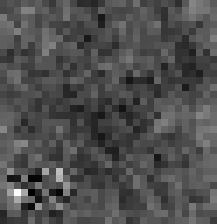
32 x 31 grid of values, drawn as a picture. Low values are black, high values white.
Mirror symmetry: none. Stripes: none. Slope: none. Average level on the scale: 30%. Roughest part: bottom left. Ninth with the lowest average: centre. Odd patch: rougher, in the bottom left.
